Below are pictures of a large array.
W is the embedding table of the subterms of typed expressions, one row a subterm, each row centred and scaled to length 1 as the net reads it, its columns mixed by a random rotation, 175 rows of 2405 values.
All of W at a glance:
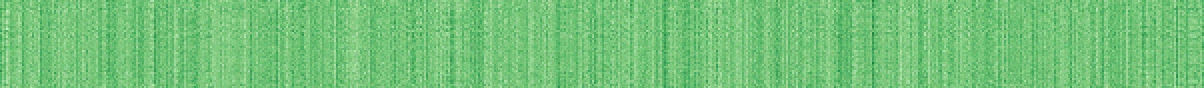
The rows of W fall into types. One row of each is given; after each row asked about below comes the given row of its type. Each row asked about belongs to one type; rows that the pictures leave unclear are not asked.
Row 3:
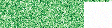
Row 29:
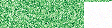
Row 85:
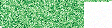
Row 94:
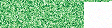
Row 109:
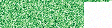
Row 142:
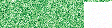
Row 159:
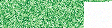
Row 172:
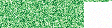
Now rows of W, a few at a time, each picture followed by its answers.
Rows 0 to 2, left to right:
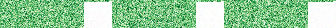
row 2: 94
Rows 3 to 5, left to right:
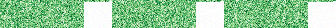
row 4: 172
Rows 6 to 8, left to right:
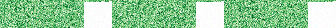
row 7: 159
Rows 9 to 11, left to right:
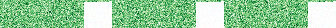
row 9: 85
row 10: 172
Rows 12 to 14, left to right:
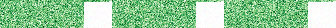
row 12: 109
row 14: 85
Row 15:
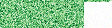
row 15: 109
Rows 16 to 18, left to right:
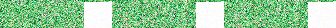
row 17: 94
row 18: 94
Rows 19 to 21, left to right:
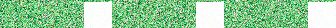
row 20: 159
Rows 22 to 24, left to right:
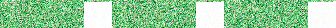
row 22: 159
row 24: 85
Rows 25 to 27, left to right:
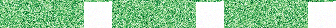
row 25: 172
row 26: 142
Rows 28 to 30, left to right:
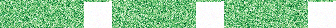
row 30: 3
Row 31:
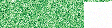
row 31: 142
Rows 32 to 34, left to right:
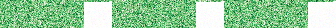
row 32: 94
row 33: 172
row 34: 94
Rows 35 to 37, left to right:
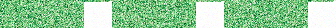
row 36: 29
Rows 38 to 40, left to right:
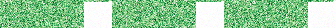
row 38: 172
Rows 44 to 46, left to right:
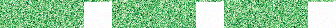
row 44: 109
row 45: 142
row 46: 85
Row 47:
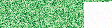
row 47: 172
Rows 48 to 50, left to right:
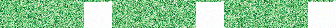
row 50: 3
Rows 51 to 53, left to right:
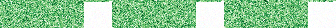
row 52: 109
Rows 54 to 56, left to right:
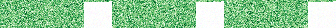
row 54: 172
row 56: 172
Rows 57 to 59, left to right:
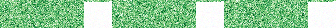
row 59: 142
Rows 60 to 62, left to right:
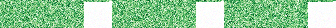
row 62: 94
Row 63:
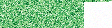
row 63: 85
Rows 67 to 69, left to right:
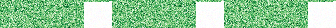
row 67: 29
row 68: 94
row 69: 94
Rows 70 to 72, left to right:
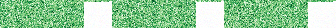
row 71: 3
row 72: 3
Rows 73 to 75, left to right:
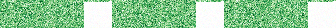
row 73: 142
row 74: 172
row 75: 142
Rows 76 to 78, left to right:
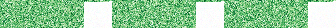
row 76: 159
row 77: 94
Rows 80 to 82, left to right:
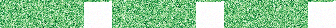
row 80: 109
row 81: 29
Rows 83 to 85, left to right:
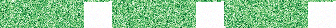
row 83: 142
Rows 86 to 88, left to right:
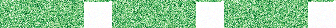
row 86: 172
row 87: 94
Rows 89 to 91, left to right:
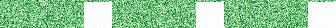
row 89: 94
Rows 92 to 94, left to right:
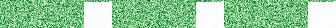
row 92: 94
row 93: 109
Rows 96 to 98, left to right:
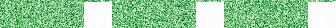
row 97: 3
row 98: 29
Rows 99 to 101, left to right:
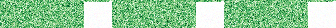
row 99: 94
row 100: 109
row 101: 142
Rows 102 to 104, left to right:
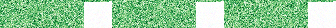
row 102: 109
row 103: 142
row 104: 3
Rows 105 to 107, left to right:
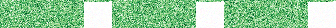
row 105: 172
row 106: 159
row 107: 142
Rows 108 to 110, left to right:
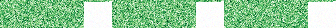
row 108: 159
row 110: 85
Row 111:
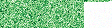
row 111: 142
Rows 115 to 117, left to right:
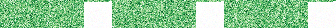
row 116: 85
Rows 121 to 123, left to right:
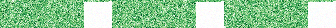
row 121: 142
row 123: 85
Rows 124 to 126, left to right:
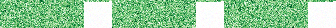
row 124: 3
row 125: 172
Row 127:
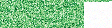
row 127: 29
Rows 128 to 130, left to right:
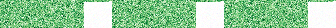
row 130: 142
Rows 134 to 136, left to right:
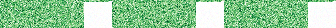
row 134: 142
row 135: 109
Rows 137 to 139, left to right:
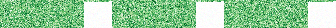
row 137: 172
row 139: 159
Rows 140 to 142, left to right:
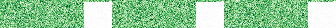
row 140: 3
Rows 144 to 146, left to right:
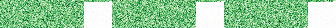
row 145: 159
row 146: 109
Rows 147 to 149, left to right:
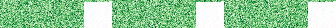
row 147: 85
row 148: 94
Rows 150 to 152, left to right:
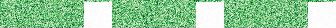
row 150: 159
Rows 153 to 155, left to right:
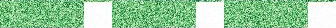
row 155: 172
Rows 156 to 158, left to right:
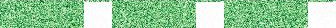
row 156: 3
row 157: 142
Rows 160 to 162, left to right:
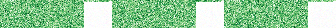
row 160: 172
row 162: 85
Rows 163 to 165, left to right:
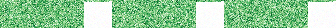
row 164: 29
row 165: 159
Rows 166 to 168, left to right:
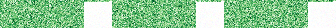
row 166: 85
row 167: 3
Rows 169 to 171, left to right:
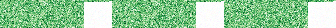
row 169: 94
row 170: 94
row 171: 109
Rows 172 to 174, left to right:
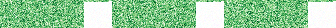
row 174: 172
